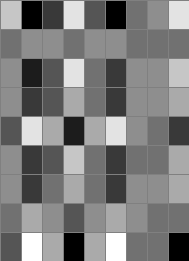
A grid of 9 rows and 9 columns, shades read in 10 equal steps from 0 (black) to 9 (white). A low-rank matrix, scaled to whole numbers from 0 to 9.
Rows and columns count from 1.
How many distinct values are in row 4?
5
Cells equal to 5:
19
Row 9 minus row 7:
-2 7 2 -6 2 7 -1 -1 -6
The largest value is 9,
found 2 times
